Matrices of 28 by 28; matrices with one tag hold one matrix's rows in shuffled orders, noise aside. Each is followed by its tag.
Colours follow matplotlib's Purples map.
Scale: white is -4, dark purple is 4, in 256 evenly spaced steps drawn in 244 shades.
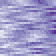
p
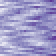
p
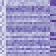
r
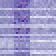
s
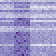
s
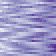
p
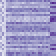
r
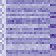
r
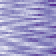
p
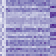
r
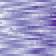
p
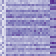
r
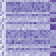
r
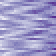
p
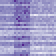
s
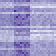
s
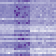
s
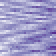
p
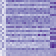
r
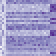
r
